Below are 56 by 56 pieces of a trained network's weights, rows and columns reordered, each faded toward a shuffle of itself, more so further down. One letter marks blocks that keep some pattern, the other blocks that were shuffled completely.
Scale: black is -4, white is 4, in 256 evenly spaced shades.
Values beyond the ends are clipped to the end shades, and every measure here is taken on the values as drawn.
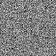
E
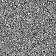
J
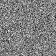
J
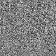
E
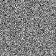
E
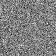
J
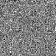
E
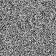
J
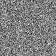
J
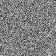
J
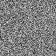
J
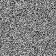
E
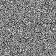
J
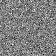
J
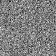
E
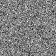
J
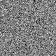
J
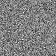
J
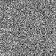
E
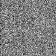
E
